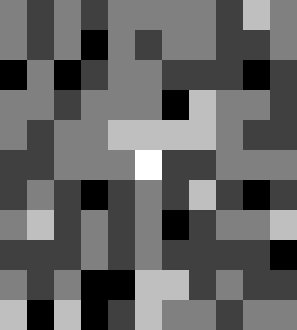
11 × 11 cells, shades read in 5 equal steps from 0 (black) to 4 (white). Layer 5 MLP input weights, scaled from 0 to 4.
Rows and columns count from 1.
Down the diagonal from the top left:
2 1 0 2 3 4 1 1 1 1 2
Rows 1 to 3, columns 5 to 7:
2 2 2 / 2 1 2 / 2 2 1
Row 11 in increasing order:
0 0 1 1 2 2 2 2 3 3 3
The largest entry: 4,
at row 6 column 6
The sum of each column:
18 15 17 12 17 26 16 20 16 15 16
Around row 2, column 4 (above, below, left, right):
1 1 2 2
